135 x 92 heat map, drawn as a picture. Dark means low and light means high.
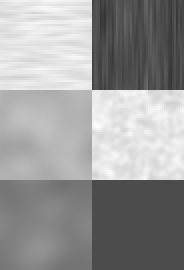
The table splits into 3 rows of 2 panels. Panel 1,1: very high, streaked across, faint in contrast. Panel 1,2: low, streaked downward, faint in contrast. Panel 2,1: high, smooth, faint in contrast. Panel 2,2: very high, blotchy, faint in contrast. Panel 3,1: middling, smooth, faint in contrast. Panel 3,2: low, flat.
